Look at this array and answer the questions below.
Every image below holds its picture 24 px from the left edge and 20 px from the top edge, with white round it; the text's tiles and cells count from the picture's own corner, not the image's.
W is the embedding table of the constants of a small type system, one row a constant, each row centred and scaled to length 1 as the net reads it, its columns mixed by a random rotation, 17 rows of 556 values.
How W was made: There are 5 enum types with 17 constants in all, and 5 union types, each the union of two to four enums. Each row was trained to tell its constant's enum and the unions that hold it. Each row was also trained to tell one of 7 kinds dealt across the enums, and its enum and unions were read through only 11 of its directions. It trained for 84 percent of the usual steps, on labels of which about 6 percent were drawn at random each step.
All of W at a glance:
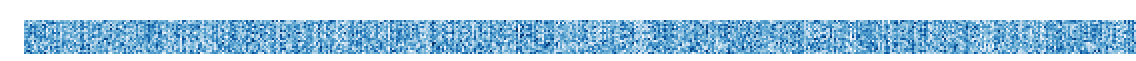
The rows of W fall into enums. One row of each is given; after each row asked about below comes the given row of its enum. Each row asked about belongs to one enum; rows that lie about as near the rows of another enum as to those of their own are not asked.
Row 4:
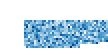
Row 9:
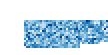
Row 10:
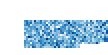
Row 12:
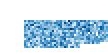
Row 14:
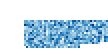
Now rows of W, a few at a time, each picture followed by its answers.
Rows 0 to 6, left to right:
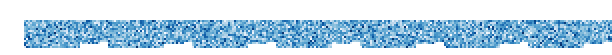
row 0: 9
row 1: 12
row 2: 4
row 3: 10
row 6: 10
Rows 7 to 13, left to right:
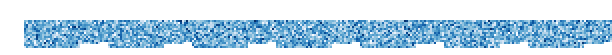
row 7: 4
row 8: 4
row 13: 14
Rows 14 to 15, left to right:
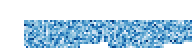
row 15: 9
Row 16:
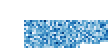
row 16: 10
